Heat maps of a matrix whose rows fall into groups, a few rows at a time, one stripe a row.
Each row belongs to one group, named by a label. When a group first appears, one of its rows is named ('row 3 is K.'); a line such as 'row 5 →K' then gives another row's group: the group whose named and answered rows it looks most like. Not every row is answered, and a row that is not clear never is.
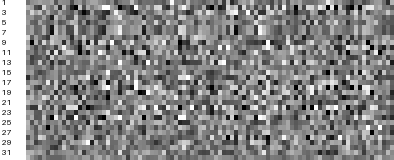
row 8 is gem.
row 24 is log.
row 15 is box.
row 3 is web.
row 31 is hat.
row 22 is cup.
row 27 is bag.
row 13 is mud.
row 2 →box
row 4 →log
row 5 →cup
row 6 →log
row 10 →bag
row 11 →cup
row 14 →log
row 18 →box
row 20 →cup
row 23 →box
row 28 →mud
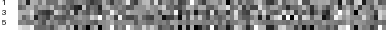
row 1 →bag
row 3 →hat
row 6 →hat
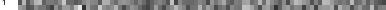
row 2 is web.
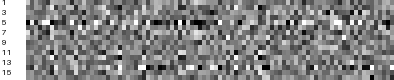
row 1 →gem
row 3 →box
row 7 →gem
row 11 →log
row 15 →log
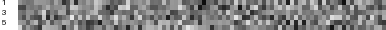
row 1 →box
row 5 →cup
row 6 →gem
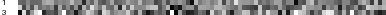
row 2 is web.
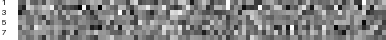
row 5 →bag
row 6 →cup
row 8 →log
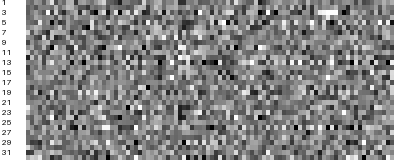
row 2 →cup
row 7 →gem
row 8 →bag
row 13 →box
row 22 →web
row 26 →box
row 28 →mud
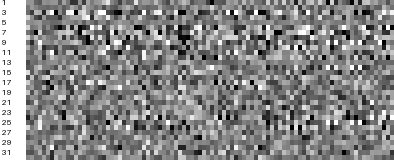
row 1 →box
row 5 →hat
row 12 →box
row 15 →gem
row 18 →log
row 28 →mud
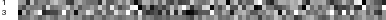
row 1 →bag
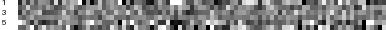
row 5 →web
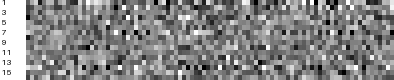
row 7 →gem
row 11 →web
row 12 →box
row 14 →hat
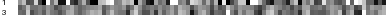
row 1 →log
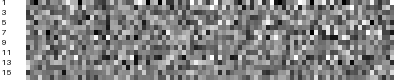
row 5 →bag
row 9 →cup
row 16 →cup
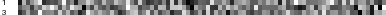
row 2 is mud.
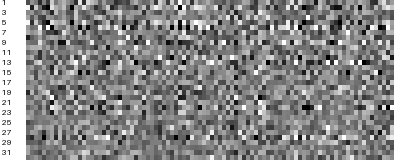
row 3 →log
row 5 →gem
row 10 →hat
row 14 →log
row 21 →log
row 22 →mud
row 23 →log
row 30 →bag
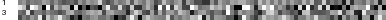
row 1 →box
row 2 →cup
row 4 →cup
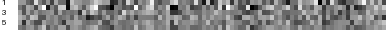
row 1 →box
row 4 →cup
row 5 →gem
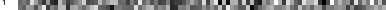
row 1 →mud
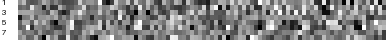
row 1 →box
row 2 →mud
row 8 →log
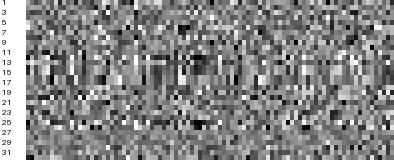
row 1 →box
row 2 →hat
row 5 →cup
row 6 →web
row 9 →box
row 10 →bag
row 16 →log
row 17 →log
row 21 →cup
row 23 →gem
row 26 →mud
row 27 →gem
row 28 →bag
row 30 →box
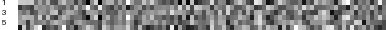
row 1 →hat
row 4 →hat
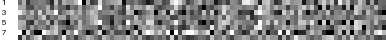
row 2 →box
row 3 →bag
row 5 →box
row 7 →gem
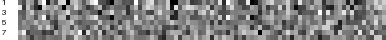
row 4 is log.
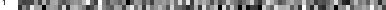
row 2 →mud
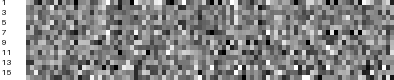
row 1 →box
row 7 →box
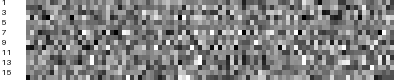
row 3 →box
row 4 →gem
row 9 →cup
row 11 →cup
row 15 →log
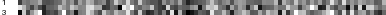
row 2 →web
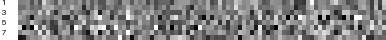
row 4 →box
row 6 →web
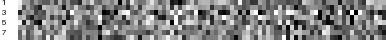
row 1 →web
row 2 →gem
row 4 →box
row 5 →gem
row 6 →cup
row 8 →cup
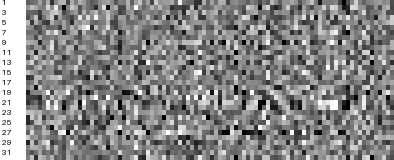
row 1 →mud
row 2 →hat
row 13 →bag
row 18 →bag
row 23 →hat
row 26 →log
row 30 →hat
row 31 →mud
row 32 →bag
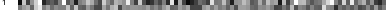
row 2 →cup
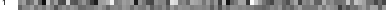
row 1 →log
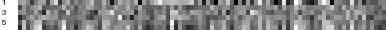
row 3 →log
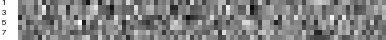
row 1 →hat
